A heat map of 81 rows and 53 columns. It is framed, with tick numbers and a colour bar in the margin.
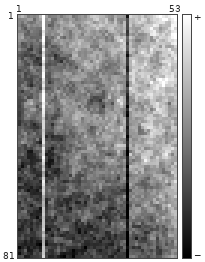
Ninth with the highest average: top right. Grain: streaks running down. Slope: up to the top right. Odd lines: columns 9 and 37. Stripes: none.
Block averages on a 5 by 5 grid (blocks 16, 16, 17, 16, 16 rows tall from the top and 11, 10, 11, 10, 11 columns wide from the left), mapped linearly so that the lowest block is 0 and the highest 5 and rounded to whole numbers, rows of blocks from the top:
2 3 3 4 5 / 2 2 2 3 5 / 1 2 3 3 4 / 0 1 1 2 3 / 0 0 0 1 2
